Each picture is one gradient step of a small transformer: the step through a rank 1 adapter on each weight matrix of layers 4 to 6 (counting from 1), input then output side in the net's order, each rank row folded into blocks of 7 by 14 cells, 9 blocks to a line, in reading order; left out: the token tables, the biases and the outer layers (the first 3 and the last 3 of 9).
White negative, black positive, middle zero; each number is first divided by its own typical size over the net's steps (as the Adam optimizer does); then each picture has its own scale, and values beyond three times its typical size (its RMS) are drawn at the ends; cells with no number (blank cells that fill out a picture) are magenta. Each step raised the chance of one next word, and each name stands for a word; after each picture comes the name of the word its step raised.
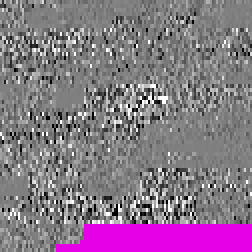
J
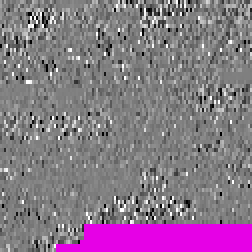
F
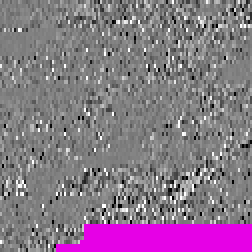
F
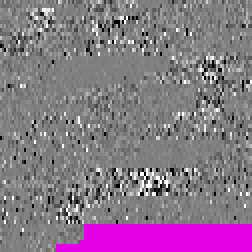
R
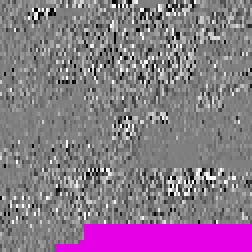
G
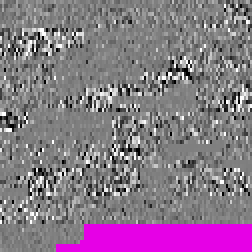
R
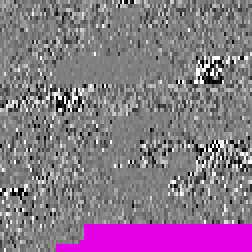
J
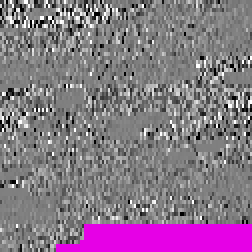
J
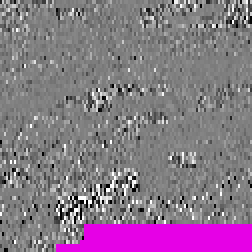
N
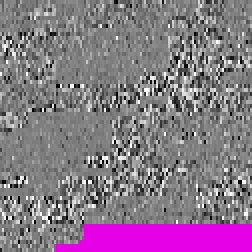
J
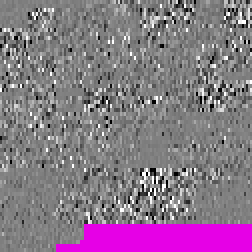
F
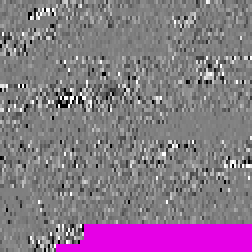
F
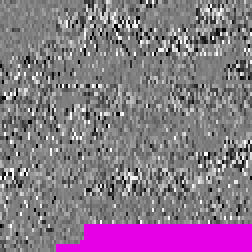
J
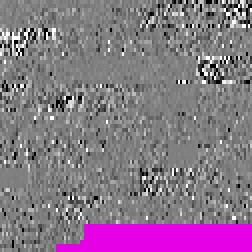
N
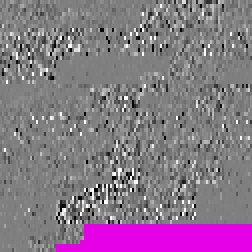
N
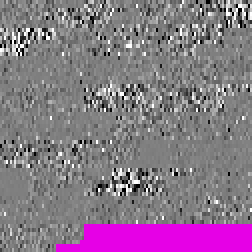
N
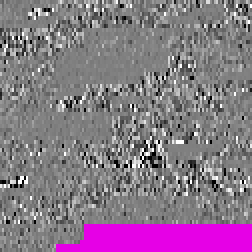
F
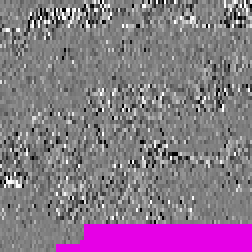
N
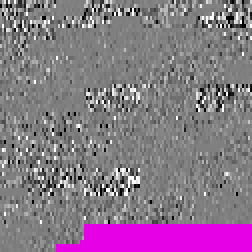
N
